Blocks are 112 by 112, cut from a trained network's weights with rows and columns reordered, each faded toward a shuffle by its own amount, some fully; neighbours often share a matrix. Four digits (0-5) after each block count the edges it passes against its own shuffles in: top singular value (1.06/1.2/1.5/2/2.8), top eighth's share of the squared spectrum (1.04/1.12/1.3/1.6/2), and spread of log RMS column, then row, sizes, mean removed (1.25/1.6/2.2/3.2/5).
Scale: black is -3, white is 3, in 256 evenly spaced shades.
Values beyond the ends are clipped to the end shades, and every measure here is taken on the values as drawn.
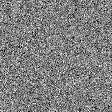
2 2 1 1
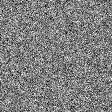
0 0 0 0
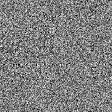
3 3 1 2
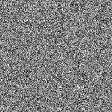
3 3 2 2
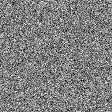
0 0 0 0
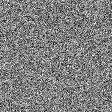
2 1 0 0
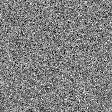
0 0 0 0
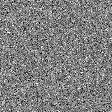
2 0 0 0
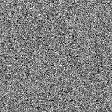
3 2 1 1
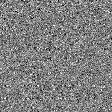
3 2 0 1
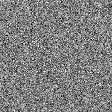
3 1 0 0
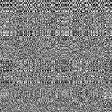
5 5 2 4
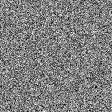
0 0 0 0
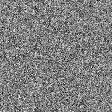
2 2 0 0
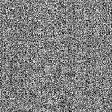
3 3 1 2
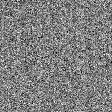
2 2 0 0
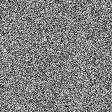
0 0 0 0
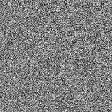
4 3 0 1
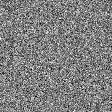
1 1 0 0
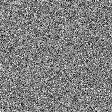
2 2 0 0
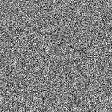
3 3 1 1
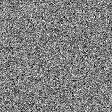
2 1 0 0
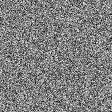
2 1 0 0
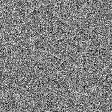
2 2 0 0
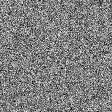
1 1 0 0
